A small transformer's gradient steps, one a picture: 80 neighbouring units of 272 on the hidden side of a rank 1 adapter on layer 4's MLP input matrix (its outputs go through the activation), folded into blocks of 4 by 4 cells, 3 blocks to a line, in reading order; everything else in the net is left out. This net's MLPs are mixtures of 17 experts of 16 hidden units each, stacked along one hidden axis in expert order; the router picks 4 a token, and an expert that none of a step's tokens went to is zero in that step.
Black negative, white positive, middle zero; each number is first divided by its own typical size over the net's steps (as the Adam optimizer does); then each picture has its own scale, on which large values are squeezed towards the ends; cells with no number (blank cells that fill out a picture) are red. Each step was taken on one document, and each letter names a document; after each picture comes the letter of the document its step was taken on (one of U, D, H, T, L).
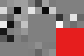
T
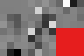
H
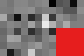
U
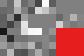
T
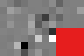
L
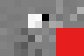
L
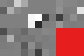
L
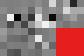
U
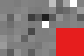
U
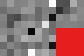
U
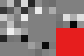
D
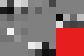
D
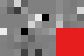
L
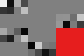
D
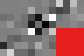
H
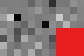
U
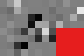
L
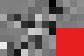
H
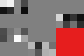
D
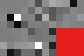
H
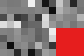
H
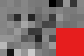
U
